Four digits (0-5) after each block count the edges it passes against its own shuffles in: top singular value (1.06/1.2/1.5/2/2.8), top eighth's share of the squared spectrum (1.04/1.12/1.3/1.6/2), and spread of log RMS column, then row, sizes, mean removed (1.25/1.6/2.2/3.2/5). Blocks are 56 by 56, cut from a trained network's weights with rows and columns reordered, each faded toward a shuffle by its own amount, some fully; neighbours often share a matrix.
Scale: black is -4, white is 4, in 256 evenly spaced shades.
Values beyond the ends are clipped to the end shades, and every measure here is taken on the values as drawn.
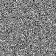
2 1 0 0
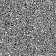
0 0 0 0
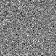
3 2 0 1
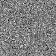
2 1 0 0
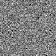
3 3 1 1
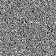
1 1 0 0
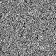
2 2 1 0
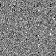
3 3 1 0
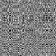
4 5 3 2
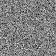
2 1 0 0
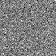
3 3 1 0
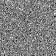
0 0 0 0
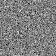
0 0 0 0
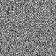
3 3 1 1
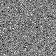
0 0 0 0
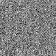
3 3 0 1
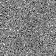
0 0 0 0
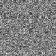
3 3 1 0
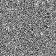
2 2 0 0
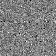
2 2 0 1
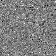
2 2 0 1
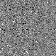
2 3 1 1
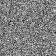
2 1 0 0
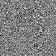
3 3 1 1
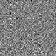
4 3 1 1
